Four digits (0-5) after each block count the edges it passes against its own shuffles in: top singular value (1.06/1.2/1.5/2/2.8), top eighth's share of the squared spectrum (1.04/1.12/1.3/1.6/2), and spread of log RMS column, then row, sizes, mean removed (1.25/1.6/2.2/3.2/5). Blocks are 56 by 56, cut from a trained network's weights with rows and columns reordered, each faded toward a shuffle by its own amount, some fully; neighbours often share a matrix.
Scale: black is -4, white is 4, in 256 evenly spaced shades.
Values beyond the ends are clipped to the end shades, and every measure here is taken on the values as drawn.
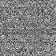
3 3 1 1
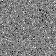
1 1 0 0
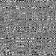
3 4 0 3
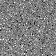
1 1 0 0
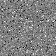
1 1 0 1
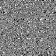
2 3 0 2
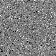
1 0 0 0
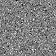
1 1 0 0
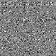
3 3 0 2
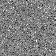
0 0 0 0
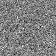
0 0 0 0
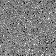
2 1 0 0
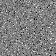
0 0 0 0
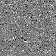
2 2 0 1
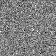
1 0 0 0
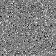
2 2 0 1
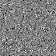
2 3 0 2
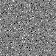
0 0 0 0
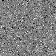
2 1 0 0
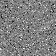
0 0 0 0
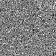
2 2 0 0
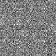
3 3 1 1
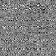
3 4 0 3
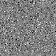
2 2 0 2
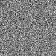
2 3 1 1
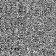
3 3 1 1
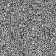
3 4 1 1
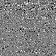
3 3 0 2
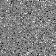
1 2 0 1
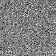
2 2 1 0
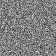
2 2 0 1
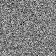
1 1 0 0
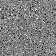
2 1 0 0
